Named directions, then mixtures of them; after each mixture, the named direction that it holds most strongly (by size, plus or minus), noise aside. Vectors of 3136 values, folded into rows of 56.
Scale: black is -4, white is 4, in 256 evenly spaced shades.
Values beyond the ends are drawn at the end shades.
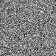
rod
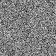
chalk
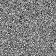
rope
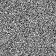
rope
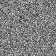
rope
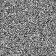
rod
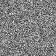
rope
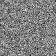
rod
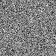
chalk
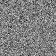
rope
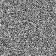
rod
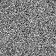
chalk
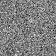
chalk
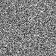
rod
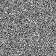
rope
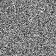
rod
